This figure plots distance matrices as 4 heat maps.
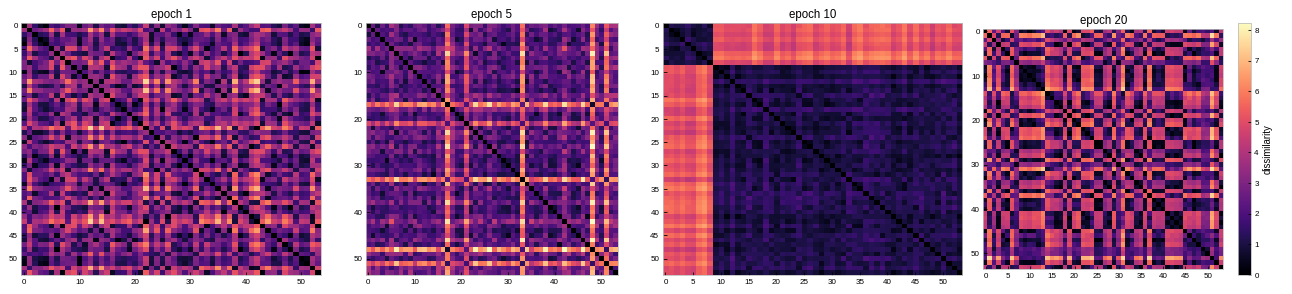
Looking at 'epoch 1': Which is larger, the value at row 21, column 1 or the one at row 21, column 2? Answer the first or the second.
the first
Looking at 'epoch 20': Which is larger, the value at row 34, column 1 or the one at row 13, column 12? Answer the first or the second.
the first
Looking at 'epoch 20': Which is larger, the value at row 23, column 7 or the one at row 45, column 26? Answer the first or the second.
the first
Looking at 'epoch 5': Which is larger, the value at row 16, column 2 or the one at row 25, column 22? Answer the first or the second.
the second
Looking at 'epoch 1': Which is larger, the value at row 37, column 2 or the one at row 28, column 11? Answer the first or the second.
the first
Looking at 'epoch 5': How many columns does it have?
54
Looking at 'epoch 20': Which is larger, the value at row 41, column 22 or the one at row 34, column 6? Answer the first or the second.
the second
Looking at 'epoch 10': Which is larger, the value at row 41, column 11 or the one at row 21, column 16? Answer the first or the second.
the second
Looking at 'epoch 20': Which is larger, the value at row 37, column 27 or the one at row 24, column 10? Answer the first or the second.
the second
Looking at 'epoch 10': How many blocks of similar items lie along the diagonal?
2
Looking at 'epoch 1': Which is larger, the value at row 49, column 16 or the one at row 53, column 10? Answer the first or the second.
the first
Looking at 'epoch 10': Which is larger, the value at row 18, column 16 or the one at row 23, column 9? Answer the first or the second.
the first
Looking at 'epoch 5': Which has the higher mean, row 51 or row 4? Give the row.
51
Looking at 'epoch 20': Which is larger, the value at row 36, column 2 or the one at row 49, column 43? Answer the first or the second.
the second
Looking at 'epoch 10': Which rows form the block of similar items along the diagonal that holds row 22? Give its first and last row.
9 to 53
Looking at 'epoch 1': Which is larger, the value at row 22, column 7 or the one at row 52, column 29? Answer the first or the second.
the first
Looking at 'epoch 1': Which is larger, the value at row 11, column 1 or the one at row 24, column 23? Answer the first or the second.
the first
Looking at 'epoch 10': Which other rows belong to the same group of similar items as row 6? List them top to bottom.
0, 1, 2, 3, 4, 5, 7, 8
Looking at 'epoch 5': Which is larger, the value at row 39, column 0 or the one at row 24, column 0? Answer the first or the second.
the second
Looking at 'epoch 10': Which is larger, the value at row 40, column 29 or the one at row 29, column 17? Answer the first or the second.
the first
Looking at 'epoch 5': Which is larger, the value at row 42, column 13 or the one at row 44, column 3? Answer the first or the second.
the first
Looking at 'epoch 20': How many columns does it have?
54
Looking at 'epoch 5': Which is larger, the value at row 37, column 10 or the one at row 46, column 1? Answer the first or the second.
the second
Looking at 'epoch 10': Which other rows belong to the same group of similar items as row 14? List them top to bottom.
9, 10, 11, 12, 13, 15, 16, 17, 18, 19, 20, 21, 22, 23, 24, 25, 26, 27, 28, 29, 30, 31, 32, 33, 34, 35, 36, 37, 38, 39, 40, 41, 42, 43, 44, 45, 46, 47, 48, 49, 50, 51, 52, 53
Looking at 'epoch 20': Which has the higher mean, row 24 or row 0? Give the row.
24
